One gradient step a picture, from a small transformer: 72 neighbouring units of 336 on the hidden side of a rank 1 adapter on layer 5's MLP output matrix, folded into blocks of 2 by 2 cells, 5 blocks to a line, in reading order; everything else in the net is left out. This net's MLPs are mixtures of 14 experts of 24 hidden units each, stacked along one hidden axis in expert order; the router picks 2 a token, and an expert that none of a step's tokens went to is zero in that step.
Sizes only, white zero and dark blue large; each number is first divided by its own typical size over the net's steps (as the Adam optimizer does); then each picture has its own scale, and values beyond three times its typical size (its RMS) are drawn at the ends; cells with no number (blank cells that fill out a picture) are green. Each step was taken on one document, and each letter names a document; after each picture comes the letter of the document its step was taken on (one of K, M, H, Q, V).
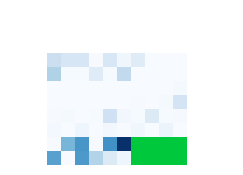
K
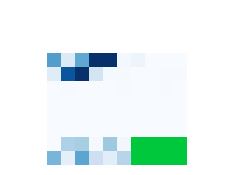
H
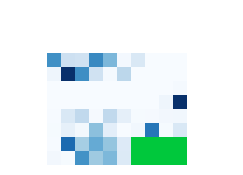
H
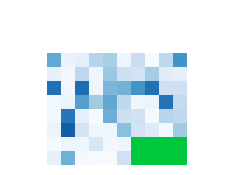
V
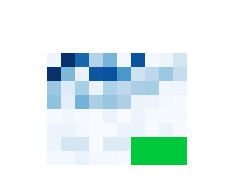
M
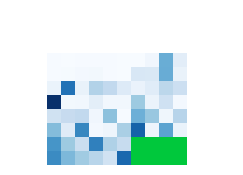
M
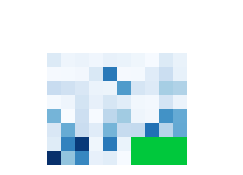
V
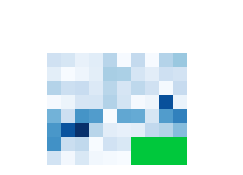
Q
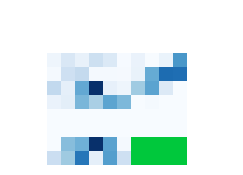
H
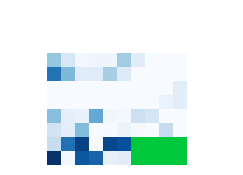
K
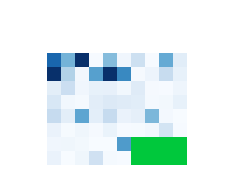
K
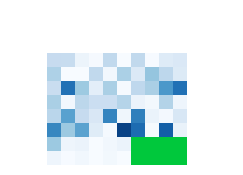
M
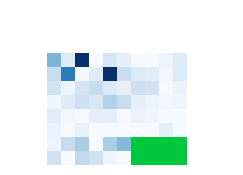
K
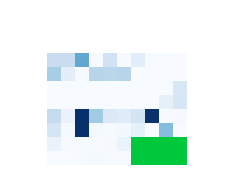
K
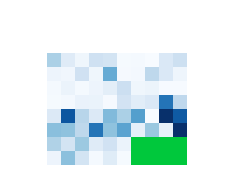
V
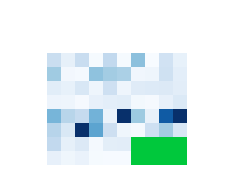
Q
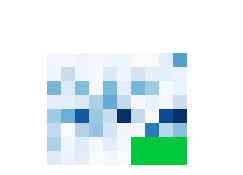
Q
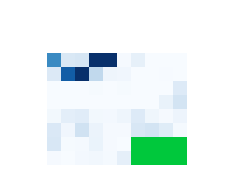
H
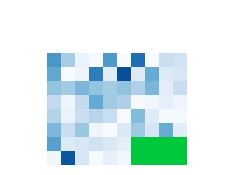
M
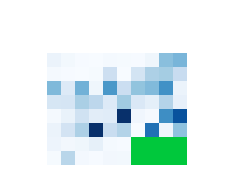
V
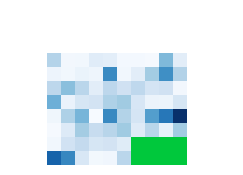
Q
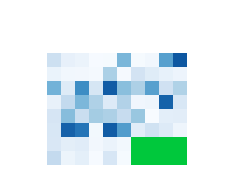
V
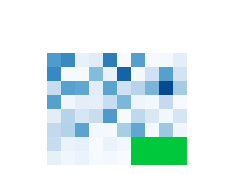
M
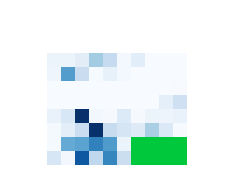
H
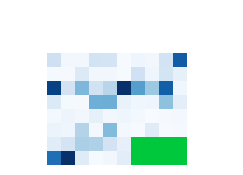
V
